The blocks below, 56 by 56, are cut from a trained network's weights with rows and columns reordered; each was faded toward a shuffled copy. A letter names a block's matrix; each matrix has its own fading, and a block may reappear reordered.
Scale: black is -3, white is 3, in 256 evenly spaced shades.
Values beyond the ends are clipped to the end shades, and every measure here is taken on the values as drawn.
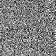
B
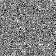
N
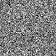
B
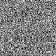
B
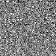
N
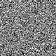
B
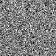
N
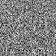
B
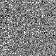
N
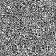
B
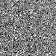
N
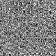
N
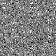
N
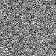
B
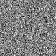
B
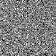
N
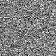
B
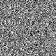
B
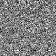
B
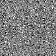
N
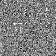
N
